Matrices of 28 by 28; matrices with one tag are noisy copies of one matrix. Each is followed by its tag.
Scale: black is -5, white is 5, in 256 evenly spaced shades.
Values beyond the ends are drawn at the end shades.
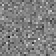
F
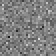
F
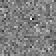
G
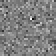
G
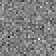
F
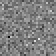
F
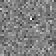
G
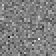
F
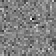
G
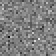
F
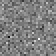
F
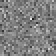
G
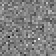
F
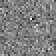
G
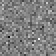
F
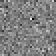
G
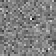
G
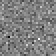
F
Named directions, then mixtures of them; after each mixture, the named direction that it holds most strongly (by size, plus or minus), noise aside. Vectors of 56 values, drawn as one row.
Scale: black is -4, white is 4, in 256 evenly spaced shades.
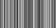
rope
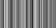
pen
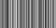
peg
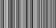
pen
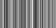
pen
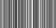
peg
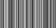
pen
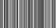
rope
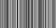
peg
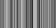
pen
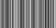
peg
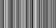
pen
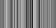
pen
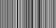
rope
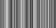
pen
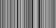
rope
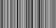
rope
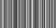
peg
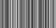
peg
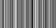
pen
